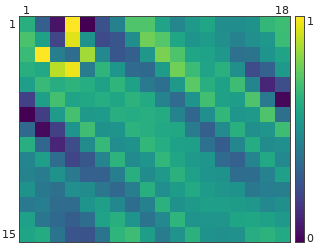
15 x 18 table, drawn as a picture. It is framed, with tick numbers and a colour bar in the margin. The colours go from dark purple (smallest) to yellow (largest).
The halves do not mirror each other. In the top left lies a patch that is rougher than the rest. The bottom right is the calmest part. Values change most from cell to cell in the top left. Streaks slant down to the right.
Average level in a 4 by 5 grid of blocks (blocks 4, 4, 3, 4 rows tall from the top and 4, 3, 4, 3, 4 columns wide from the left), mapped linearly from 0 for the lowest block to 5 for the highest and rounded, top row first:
50442
14332
01422
12333
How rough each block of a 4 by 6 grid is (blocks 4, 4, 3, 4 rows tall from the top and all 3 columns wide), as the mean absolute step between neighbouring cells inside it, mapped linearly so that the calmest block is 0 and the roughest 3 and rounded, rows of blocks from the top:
231101 | 200112 | 111011 | 011100
